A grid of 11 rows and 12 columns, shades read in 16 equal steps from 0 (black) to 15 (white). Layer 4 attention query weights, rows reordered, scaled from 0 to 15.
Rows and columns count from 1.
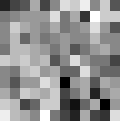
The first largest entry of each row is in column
9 10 10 2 2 8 9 5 3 1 5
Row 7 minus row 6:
-4 -4 -1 2 -2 5 -2 -7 4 1 -1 2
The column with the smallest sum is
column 7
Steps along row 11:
down down down up down down down up down down up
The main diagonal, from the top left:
2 8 10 9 9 5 6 9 10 10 3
